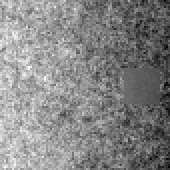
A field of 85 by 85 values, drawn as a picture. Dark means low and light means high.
Slope: up to the left. Odd patch: calmer, in the middle right. Calmest part: middle right. Odd rows or columns: none. Stripes: none. Average level on the scale: 50%.
